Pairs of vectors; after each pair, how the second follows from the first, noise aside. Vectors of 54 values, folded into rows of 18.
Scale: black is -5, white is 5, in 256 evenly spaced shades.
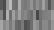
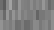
shrunk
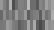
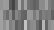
reversed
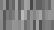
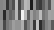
scaled up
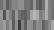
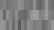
shrunk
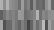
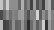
scaled up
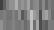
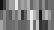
scaled up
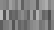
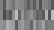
reversed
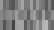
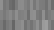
shrunk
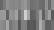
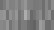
shrunk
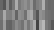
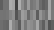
reversed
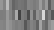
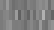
shrunk
